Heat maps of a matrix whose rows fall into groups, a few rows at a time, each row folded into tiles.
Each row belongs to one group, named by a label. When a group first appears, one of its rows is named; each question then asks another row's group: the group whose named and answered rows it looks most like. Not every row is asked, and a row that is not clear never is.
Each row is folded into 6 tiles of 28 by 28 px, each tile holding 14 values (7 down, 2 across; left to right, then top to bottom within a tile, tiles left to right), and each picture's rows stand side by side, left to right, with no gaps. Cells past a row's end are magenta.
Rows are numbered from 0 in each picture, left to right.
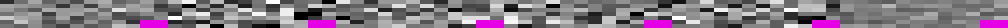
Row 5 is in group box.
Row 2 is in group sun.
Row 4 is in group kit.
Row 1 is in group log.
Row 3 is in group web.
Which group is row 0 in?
kit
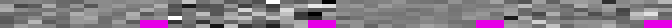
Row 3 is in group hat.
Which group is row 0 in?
box
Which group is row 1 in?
log
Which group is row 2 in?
hat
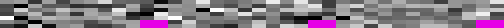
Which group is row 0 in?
log
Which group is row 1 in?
kit
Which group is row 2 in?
hat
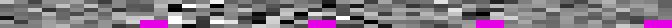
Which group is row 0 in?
sun
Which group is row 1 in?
web
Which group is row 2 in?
log
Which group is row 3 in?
kit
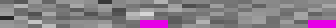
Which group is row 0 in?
hat
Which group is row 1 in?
box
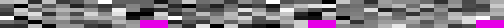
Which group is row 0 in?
log
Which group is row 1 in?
log
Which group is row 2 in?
sun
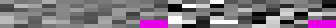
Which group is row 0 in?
web
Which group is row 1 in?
web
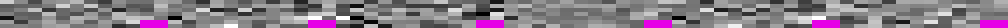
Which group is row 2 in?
log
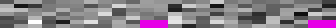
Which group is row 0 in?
box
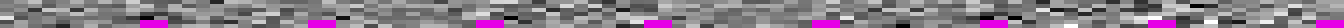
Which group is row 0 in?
kit
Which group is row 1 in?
box
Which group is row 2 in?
hat
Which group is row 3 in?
sun
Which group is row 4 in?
hat
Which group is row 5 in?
kit
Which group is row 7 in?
box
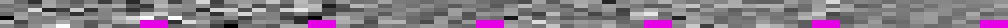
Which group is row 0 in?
sun
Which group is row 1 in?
kit
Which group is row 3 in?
hat
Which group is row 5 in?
box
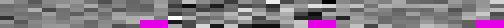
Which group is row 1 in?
log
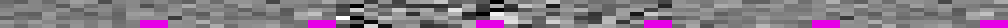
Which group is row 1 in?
hat
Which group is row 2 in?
log
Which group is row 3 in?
web
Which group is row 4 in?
hat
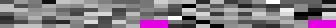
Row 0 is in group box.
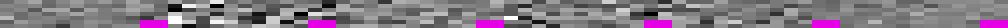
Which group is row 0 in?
kit
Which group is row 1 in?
web
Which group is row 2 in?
box
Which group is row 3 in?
log
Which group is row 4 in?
web
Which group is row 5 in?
box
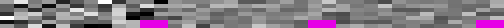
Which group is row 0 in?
log
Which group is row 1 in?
hat
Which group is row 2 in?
box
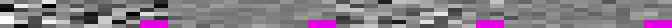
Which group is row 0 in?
web
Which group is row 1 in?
hat
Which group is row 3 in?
hat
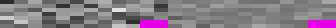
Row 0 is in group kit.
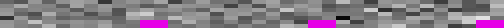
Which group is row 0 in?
hat
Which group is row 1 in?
kit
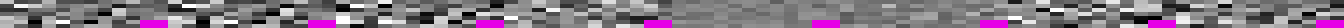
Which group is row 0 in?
web
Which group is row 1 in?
web
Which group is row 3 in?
kit
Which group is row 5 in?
box
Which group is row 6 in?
kit
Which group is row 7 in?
web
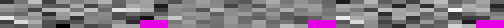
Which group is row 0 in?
kit
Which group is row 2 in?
kit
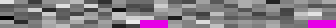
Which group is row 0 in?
sun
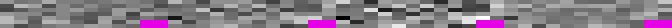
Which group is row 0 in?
web
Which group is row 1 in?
sun
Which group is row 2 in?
sun
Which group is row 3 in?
hat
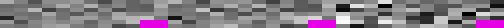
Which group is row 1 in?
sun
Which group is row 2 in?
web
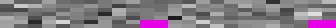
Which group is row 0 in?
web
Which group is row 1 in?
hat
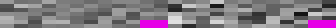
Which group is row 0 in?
web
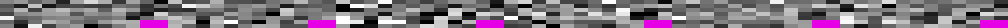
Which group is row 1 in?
web
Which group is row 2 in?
web
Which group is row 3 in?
log
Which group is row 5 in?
web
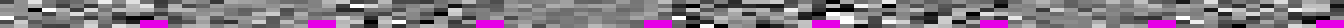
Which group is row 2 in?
web
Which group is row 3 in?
hat
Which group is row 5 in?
web
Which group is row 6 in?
kit
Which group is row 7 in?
kit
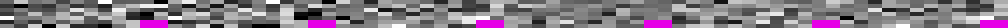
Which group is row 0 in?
log
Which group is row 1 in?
log
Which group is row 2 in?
sun
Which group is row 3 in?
web
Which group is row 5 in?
sun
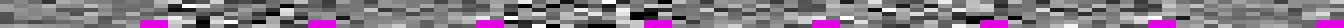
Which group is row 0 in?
box
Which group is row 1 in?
web
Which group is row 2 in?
sun
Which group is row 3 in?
log
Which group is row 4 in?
sun
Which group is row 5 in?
kit
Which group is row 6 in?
sun
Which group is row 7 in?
hat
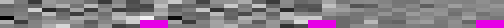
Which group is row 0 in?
sun
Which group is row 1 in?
sun
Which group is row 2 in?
box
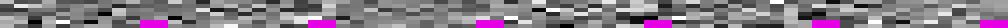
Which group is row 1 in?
sun
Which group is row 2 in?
sun
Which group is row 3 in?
kit
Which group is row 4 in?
log
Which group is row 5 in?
box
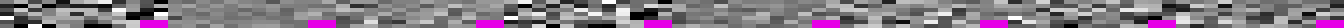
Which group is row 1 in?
hat
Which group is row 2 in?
box
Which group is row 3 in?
log
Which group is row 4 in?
box
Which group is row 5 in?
box
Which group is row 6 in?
kit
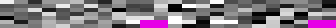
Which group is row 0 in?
sun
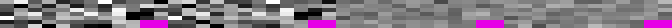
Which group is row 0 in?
log
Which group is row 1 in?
log
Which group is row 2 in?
hat
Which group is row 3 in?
hat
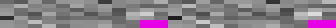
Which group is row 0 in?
hat
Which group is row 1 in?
hat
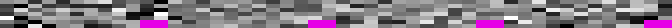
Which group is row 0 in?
log
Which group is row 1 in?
sun
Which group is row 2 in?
box
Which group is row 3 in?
kit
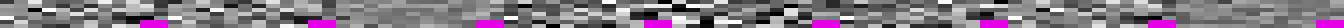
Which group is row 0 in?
kit
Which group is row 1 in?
kit
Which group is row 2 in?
hat
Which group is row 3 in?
log
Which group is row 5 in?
log
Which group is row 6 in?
kit
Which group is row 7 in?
box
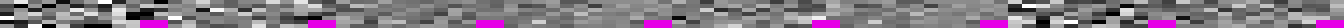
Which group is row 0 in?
log
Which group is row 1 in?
kit
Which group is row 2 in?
web
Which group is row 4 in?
sun
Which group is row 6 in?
web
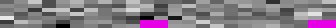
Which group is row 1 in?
hat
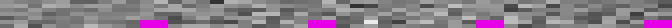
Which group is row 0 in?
hat
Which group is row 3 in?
web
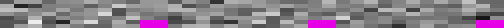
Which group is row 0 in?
box
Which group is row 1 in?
box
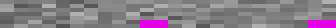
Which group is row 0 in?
box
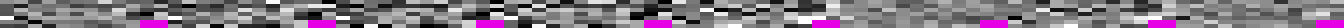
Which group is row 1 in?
log
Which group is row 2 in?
log
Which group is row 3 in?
log
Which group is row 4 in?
sun
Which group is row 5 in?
kit
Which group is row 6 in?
sun
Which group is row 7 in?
hat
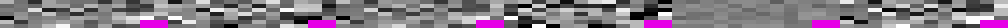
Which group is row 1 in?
kit
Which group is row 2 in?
sun
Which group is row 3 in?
log
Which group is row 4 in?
hat
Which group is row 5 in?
sun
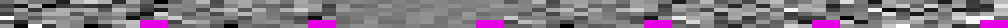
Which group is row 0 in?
log
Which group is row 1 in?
kit
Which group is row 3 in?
kit
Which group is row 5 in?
sun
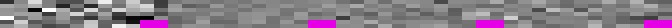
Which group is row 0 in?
kit
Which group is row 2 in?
hat
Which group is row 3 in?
kit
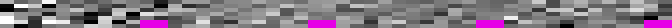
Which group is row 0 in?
web
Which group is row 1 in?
box
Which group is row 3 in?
kit
